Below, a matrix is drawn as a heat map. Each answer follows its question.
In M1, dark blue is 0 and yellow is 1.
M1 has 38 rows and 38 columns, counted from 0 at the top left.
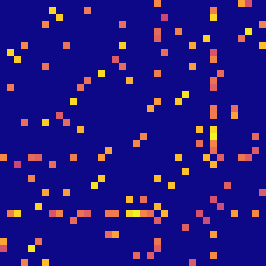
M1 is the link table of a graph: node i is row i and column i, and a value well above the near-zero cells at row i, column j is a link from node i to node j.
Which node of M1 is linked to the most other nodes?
node 30
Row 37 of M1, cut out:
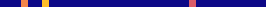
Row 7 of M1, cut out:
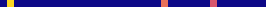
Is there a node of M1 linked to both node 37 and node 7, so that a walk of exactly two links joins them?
no
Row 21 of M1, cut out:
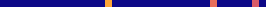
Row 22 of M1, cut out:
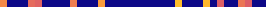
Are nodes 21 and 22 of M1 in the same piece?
no
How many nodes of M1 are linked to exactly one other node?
3
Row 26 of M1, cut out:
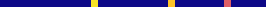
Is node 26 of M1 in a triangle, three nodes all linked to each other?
no
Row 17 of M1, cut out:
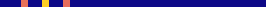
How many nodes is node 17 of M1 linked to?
3
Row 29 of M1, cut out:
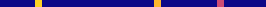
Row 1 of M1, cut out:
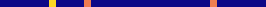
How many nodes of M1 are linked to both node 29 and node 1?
0
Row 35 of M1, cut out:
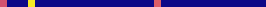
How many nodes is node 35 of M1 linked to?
3
